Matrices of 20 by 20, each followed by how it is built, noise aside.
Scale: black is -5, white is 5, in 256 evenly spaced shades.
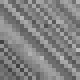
Toeplitz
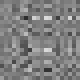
low rank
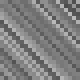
Toeplitz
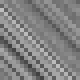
Toeplitz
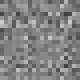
low rank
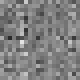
low rank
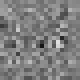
low rank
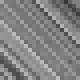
Toeplitz
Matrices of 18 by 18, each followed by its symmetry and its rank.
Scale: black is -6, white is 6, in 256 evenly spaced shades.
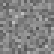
symmetric, full rank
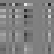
neither, rank one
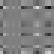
neither, rank one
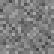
symmetric, full rank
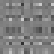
neither, rank two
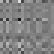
neither, rank two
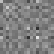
symmetric, rank three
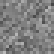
antisymmetric, full rank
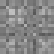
symmetric, rank three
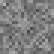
symmetric, full rank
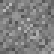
symmetric, full rank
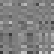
neither, rank two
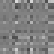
neither, rank two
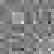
symmetric, rank three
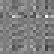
neither, rank two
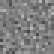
antisymmetric, full rank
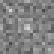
symmetric, rank three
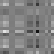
neither, rank one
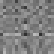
neither, rank three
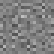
neither, rank three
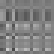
neither, rank one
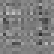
neither, rank three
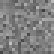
antisymmetric, full rank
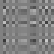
neither, rank one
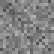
symmetric, full rank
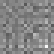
symmetric, rank three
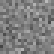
antisymmetric, full rank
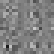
neither, rank three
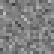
antisymmetric, full rank
